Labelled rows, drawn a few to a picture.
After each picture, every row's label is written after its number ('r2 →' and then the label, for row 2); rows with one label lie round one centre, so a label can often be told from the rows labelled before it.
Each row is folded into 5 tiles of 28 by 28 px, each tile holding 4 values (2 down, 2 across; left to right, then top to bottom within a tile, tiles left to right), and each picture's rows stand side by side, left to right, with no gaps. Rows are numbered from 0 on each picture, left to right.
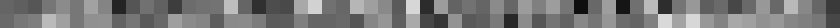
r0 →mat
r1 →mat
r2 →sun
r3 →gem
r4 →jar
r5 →mat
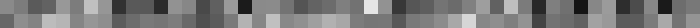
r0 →mat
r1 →jar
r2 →mat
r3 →mat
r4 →jar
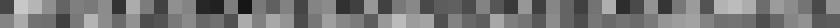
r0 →sun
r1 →jar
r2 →jar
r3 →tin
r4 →jar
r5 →sun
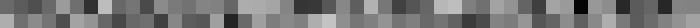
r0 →tin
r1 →gem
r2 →mat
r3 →sun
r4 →jar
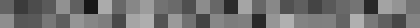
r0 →tin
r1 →tin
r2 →tin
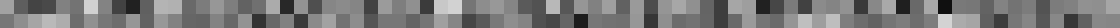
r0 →mat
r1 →sun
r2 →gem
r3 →sun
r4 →gem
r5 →jar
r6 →jar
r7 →gem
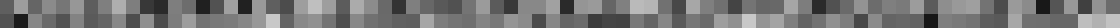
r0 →gem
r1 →jar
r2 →sun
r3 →tin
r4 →sun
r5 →mat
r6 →gem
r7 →jar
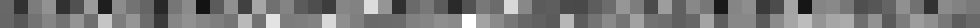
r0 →jar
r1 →jar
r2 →mat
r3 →mat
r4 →tin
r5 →jar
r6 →tin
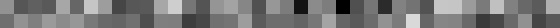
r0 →mat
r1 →sun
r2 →jar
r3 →sun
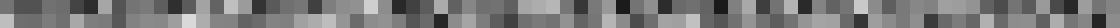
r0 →tin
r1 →mat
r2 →mat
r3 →gem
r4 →jar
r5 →jar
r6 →gem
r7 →tin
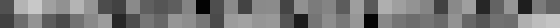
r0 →sun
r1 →jar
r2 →gem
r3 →jar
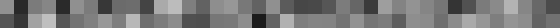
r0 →jar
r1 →sun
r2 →tin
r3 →mat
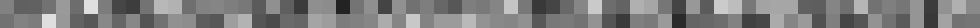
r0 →mat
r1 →sun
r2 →jar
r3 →mat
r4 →sun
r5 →sun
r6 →gem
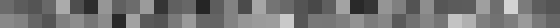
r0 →tin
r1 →jar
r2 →tin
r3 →mat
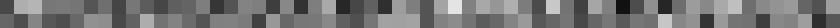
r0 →sun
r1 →tin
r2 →jar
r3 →sun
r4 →jar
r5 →sun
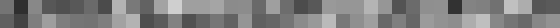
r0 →jar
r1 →sun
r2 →mat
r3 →mat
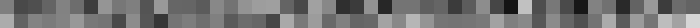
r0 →tin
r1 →gem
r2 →jar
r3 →tin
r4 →jar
